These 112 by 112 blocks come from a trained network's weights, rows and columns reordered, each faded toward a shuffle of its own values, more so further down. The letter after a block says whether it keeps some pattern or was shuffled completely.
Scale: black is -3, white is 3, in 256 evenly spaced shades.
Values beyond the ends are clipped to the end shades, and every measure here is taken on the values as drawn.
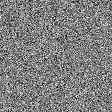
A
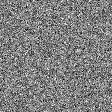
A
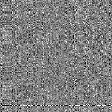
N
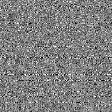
N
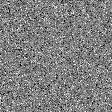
A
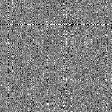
N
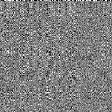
N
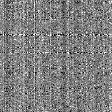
N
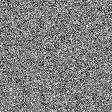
A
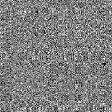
N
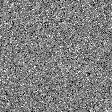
A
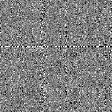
N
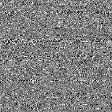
N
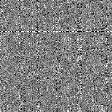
N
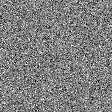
A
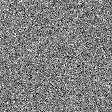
A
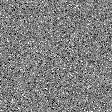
A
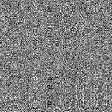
N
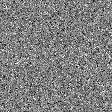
A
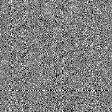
N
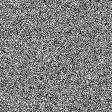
A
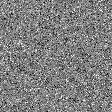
A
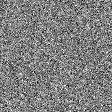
A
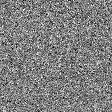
A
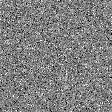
A
